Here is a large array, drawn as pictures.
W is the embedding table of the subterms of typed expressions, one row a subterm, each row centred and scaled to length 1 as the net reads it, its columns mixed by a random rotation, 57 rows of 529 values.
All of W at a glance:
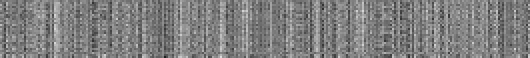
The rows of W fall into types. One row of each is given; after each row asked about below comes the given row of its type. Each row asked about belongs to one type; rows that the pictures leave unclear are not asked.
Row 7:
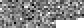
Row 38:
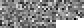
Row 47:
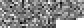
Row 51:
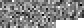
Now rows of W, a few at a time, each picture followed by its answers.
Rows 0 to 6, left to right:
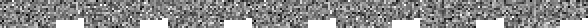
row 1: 38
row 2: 51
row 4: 51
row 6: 51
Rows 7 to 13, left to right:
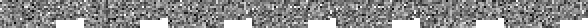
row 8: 7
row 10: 38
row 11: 38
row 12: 51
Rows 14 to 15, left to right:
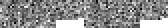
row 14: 7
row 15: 38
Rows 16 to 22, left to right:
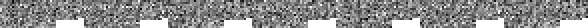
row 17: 38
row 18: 51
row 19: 51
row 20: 7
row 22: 51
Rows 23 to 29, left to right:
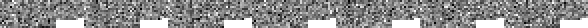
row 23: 47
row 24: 38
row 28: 7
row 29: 47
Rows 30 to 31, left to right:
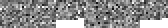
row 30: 38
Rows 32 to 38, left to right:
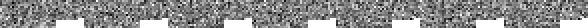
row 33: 51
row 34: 47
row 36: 38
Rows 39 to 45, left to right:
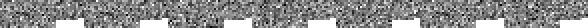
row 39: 51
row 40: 51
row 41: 47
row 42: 7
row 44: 51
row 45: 7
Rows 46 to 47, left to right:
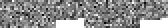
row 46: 51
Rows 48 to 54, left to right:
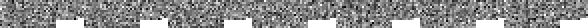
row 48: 38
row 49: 38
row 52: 7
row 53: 38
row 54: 7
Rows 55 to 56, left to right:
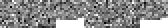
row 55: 47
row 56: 47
